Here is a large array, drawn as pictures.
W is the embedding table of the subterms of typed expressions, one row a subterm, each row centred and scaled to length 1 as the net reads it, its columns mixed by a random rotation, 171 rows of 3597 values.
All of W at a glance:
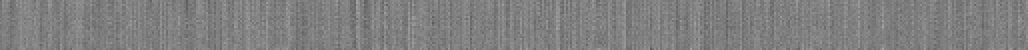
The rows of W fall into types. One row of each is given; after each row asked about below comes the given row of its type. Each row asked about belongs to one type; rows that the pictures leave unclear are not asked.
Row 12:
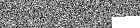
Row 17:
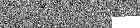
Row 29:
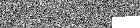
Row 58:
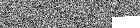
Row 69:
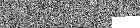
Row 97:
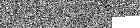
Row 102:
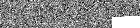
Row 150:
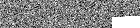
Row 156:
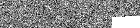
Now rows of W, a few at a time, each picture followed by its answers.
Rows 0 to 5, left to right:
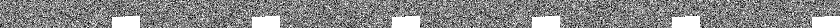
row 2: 156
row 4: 69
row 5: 17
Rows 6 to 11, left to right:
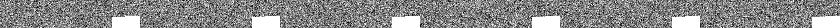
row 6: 97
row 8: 156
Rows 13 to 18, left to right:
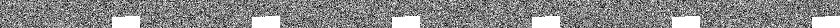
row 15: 58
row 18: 29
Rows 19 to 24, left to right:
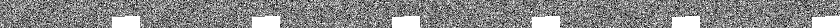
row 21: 102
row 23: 156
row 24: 97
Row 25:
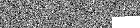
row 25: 17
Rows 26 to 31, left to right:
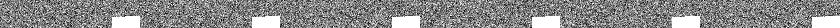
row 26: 156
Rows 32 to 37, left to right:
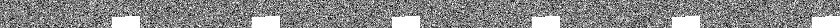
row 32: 69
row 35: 12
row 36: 97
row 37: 69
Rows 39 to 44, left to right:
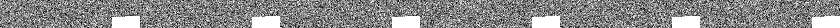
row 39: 156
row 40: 156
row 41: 17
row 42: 29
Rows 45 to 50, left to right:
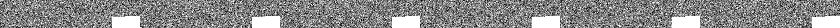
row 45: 12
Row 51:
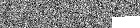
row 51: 58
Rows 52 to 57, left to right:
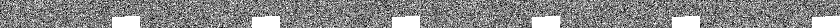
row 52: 29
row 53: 69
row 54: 97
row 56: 102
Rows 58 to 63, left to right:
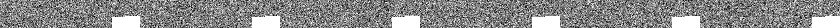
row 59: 69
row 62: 17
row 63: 69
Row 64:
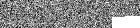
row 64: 12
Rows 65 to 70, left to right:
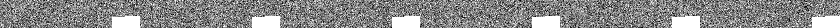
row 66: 29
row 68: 102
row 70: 97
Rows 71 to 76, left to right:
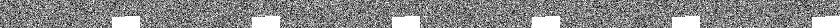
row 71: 17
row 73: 12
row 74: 156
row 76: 97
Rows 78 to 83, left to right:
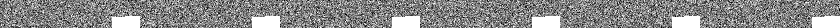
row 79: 12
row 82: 58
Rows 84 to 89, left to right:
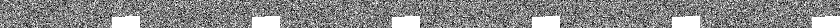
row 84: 69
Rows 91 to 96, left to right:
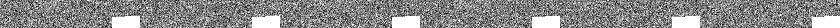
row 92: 97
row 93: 29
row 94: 29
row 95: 12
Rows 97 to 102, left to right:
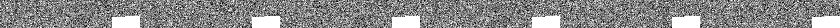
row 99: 97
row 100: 97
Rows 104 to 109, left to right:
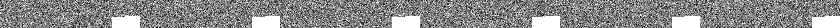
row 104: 97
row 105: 12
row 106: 12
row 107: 102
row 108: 58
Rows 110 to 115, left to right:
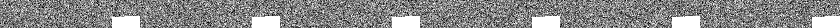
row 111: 156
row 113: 58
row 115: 29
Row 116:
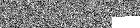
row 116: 17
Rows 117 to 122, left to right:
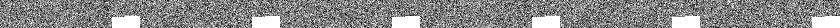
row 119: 156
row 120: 97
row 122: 17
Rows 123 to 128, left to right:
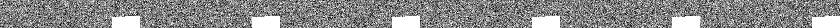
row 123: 156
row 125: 58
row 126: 97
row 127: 156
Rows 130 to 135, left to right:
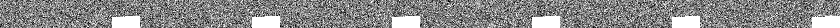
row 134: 150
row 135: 97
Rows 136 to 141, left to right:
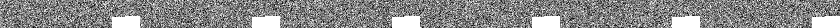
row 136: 150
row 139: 17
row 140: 69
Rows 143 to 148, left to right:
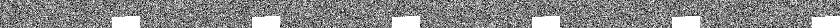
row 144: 29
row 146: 102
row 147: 17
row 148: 69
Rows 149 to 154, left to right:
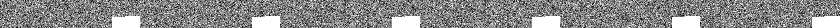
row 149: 12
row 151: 102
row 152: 102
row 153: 29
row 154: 29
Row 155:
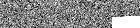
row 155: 150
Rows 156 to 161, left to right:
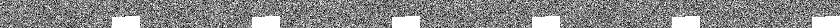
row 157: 69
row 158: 29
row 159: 12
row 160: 156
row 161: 12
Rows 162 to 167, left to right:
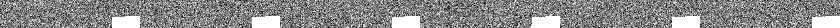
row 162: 29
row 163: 150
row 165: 69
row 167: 102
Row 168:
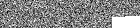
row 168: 12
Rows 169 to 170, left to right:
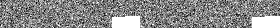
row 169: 29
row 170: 150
